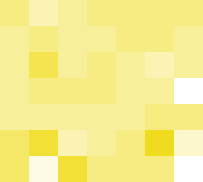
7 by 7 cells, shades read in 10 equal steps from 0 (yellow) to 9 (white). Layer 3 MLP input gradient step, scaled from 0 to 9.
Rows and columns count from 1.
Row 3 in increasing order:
2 4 5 5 5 5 6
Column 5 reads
4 4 5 5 5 4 4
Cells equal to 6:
3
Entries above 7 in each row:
0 0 0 1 0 0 2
